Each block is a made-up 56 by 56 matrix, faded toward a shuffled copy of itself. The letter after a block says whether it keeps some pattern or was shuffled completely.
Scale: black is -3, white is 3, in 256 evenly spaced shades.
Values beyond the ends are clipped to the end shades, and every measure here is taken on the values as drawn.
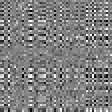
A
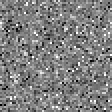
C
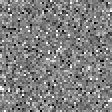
C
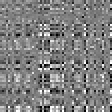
A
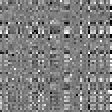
A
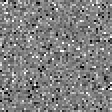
C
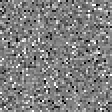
C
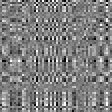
A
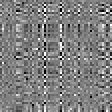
A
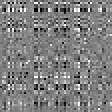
A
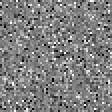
C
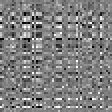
A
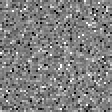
C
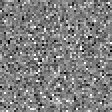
C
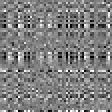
A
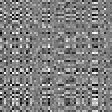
A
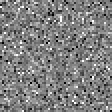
C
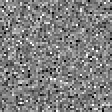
C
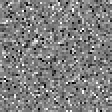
C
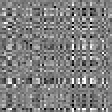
A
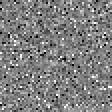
C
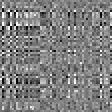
A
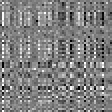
A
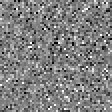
C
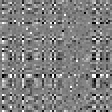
A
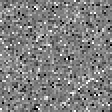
C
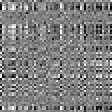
A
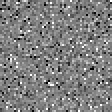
C
